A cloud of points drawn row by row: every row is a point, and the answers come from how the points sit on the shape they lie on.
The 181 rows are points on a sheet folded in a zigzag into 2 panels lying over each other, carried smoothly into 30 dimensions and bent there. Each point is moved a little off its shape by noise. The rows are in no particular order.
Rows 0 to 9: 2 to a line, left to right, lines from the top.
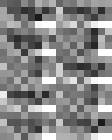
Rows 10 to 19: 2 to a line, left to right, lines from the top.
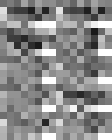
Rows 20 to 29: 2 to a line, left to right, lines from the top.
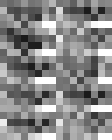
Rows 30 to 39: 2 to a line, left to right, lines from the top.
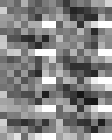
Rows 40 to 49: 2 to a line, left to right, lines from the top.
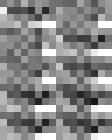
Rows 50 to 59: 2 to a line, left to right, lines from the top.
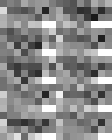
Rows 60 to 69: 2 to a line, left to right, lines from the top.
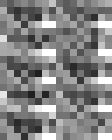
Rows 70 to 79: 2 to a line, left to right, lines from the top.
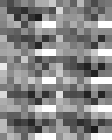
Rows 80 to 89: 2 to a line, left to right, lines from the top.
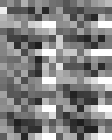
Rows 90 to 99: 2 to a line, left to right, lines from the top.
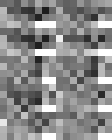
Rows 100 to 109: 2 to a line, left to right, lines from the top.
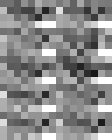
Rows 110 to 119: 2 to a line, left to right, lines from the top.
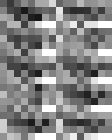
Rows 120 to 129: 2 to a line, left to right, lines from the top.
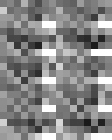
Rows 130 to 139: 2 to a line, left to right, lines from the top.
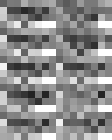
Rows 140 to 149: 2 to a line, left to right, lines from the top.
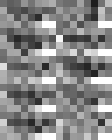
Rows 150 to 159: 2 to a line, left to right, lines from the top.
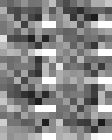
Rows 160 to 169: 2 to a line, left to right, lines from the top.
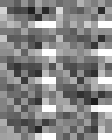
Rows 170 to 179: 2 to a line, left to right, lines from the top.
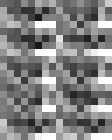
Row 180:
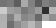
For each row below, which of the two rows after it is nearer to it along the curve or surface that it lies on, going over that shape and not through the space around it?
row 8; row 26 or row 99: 26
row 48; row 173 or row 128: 173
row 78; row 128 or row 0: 128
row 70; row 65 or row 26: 26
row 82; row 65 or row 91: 91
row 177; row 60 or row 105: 60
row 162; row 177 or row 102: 177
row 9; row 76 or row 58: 58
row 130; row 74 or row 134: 134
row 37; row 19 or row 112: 112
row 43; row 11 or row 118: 118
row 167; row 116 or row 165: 165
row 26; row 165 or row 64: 64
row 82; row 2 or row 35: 35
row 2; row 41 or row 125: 125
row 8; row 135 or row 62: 62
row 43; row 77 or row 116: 77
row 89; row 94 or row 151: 151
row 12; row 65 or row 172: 172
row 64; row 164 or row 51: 51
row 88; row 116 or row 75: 75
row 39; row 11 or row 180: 11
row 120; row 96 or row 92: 96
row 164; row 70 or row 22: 22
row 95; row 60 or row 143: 60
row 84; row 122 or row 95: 95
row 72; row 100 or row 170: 100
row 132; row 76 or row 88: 76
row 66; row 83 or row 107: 83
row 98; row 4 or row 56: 4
